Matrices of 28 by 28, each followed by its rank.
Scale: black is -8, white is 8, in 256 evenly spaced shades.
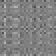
three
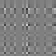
one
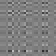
one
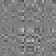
three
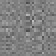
three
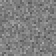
full rank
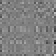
three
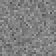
full rank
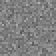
full rank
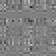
three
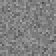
full rank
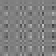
one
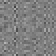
three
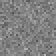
full rank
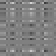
one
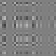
one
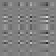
one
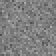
full rank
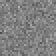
full rank
